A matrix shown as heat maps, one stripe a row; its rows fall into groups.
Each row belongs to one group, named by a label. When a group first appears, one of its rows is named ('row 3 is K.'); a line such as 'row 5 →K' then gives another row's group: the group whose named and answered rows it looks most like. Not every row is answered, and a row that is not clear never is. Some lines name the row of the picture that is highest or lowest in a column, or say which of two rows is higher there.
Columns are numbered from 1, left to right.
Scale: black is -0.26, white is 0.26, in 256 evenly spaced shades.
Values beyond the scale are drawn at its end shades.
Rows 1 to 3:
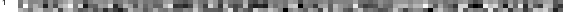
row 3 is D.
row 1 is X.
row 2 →X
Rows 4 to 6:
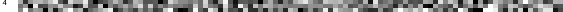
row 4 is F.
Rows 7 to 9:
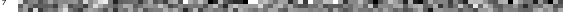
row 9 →D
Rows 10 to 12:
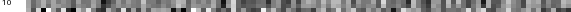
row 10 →F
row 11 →F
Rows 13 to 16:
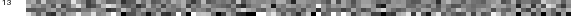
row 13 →D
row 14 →X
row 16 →X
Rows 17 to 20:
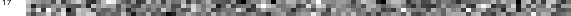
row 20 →F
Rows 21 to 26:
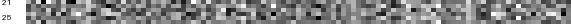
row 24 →X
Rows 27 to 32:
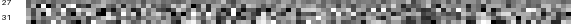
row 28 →D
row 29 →F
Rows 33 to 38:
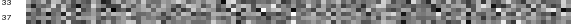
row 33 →F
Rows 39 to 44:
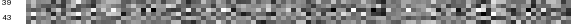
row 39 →X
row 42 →X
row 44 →X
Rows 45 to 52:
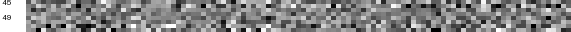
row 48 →D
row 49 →X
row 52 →D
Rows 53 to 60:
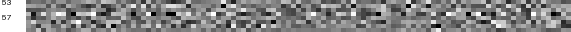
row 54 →F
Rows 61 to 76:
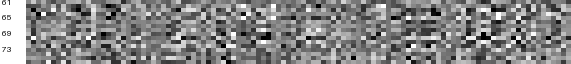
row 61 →X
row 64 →D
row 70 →X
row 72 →F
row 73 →X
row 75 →F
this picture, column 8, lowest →72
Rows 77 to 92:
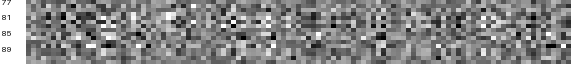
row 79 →F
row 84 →F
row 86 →X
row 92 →X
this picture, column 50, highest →88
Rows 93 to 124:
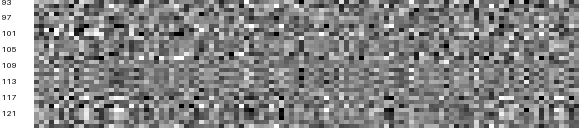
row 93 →D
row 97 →F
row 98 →F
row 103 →D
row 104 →D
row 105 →D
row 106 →F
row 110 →D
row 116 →F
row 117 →X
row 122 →X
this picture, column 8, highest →101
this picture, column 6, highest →99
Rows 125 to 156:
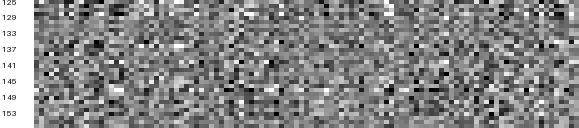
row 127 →F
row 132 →F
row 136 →F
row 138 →D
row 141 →X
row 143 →D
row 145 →F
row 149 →D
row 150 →F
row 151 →F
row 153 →F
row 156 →X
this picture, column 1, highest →147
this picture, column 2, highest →125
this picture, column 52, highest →142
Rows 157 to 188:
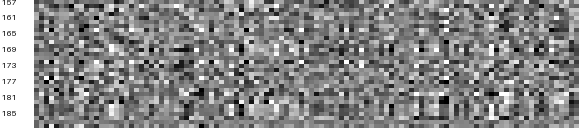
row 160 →F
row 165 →F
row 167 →D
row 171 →D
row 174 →F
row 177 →D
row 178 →X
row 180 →X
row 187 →X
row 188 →D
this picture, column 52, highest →169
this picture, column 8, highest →174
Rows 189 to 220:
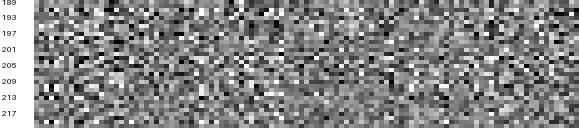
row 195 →X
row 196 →X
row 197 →F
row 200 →D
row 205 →D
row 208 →X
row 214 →X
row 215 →D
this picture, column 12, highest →210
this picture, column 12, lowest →213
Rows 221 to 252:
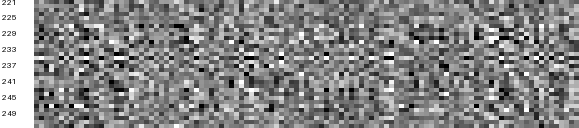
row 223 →D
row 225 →X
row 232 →X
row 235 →X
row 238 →D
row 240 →X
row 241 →F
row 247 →D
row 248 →X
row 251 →X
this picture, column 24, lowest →231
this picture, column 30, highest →247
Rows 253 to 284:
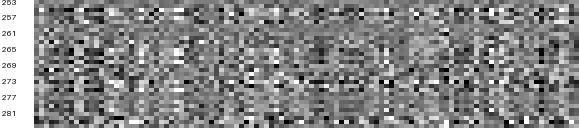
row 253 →F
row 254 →X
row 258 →X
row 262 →X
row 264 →X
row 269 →F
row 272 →D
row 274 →X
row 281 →X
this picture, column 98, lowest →283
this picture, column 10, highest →255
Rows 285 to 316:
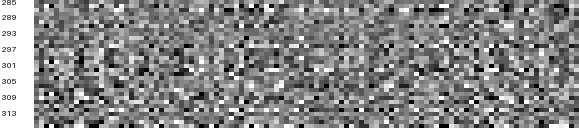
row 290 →X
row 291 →D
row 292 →X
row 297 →F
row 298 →F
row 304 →F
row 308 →D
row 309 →X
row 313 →F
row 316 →D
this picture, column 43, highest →316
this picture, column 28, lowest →310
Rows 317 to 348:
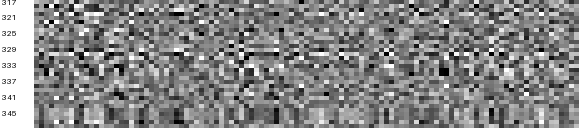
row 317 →D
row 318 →D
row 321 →X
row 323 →D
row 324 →X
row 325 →D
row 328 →F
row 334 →D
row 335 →D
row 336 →X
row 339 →D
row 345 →F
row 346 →F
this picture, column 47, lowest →334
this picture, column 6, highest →333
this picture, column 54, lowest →317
